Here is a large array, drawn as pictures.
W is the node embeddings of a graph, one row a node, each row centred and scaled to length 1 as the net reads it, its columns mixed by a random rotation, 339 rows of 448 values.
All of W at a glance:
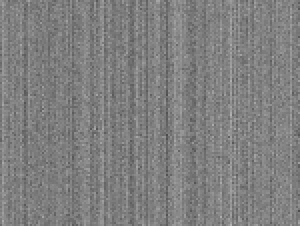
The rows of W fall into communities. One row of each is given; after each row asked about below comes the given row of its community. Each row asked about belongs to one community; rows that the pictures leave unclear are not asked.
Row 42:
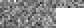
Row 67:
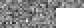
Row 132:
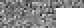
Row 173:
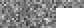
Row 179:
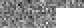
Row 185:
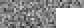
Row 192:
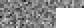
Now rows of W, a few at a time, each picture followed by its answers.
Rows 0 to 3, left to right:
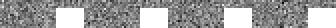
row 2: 185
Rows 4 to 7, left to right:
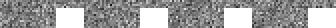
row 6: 42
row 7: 192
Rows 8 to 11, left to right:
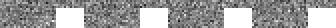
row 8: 179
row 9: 132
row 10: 192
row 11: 179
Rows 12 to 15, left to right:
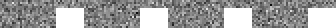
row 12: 192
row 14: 42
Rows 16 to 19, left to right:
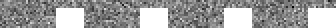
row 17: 67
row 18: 173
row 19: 179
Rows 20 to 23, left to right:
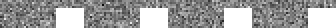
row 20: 132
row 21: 179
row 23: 42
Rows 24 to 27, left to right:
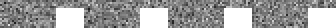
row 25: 173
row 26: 67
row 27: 185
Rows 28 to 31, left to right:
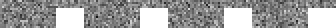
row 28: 67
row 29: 42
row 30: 67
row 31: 185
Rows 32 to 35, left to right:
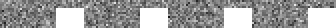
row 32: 173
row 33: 67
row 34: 179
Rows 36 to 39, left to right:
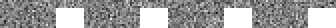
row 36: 173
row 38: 179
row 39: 42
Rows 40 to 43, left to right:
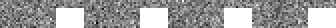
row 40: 173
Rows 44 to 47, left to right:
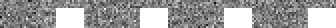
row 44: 173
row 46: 185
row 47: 179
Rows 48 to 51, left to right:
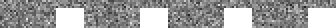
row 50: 192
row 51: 67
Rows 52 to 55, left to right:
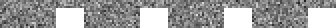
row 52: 173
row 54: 185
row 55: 192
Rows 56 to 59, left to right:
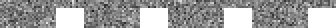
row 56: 179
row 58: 179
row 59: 67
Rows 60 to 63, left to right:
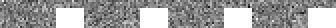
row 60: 179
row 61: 132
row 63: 132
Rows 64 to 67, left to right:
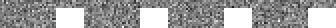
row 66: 67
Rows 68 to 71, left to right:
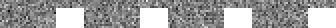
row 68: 179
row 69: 192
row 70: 179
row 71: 192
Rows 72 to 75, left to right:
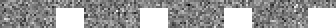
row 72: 192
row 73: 132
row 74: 42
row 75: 179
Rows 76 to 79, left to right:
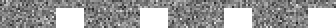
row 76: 185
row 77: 179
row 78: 179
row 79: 179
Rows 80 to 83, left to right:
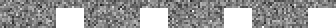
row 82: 132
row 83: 67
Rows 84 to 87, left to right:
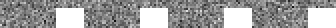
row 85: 42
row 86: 185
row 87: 179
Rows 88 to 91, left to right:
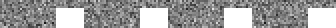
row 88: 185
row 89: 42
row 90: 192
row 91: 67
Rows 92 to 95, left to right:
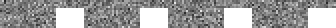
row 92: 185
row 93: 185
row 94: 185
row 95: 132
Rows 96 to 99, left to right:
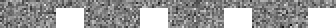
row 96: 132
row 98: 179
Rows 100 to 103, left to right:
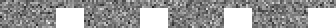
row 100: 132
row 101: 42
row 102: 42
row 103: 192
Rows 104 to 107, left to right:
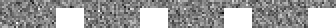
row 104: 173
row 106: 42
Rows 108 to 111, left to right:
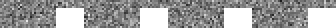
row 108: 67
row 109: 132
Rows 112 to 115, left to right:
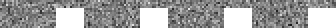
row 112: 179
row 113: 42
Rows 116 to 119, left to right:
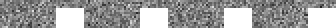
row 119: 42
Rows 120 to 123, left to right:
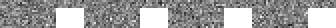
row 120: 42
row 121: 67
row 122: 185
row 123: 185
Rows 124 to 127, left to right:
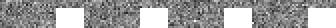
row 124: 132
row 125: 132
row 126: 67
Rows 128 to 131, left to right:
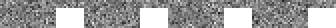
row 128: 179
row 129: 42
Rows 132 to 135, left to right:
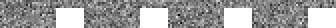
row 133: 173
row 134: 67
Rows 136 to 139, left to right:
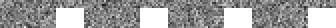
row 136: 173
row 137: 42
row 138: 192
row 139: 192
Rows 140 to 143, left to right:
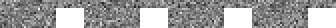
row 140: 42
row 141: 67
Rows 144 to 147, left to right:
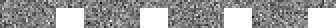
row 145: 67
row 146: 185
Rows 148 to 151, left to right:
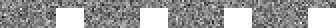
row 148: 67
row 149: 179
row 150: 42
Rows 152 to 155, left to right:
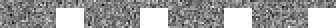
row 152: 67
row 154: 42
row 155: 132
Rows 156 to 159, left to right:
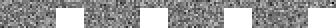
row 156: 173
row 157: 42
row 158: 185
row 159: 173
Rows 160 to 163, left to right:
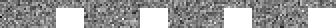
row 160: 132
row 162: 179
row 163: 185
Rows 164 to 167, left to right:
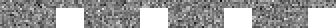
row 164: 67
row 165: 42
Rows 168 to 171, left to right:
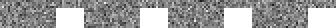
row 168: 67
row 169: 192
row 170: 67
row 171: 42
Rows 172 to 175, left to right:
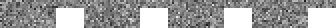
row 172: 132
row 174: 185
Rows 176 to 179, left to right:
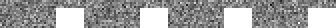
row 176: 42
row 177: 67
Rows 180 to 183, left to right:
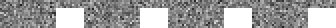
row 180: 42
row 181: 179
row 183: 173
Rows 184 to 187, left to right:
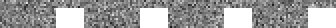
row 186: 192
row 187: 42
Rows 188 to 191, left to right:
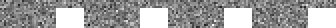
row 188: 42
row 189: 132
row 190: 185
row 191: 192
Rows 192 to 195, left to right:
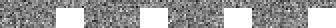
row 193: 179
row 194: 192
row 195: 179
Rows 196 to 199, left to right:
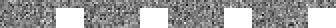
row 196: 132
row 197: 132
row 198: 179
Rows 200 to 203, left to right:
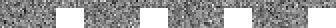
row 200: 67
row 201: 179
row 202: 132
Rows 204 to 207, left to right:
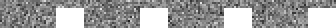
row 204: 42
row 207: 132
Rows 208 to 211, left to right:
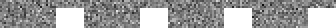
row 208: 67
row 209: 132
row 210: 192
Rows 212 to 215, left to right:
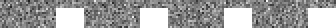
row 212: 179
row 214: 67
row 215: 42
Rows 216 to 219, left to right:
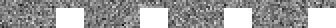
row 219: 192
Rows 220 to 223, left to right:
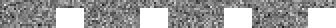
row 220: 173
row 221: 179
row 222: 179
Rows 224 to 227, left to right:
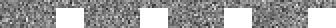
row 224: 192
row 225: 42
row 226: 185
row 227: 173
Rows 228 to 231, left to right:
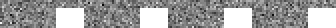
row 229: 179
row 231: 67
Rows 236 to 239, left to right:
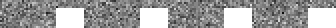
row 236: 132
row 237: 173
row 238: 67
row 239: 192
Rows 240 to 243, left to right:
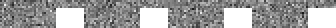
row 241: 192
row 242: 185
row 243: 42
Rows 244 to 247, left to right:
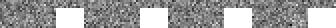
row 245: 192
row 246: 192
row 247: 132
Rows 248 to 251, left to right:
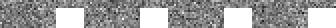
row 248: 173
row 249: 67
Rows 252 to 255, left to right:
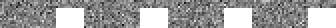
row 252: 132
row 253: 173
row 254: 67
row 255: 192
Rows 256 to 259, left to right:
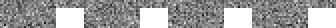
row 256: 185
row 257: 192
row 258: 179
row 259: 185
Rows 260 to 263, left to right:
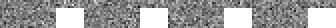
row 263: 192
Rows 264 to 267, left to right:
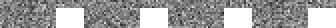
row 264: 179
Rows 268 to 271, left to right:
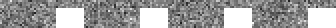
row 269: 132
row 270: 67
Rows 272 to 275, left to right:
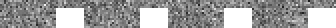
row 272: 132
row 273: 42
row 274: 173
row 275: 132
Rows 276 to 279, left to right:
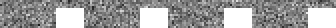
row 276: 185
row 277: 179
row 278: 173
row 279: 185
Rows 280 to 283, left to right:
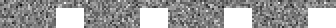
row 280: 42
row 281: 173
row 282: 67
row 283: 179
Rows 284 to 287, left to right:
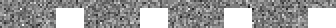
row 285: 67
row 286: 67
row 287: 179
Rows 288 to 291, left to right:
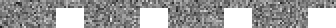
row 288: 173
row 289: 192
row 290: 179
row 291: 42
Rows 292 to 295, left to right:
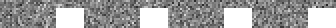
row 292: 42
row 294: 67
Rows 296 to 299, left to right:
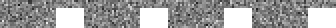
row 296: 179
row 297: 185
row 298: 67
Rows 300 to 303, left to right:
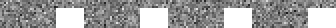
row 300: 67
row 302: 179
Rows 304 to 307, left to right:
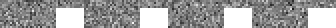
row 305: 192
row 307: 42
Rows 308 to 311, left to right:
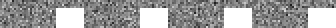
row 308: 67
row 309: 192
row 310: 185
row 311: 67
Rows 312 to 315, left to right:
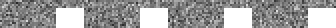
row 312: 67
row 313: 185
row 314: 42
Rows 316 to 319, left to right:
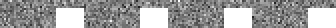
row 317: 67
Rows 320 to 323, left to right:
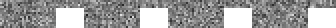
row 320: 179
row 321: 42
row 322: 67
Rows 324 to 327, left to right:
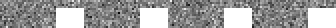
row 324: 173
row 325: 42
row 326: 42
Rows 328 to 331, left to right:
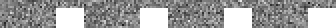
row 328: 67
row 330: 132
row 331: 132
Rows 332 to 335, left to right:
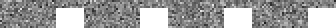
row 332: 67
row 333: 179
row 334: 132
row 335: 67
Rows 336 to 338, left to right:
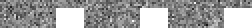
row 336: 132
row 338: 132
